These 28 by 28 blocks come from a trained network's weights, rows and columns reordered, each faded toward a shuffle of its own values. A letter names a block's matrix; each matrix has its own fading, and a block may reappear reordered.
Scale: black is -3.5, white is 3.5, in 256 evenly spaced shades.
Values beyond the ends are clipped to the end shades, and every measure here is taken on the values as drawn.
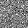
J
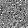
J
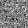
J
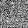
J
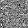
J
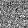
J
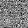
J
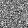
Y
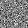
Y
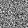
Y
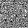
J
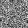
Y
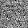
J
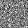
J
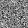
Y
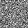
Y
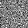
J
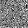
J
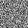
Y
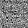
J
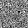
Y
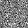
J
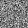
Y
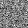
Y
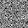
J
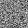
Y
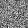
Y
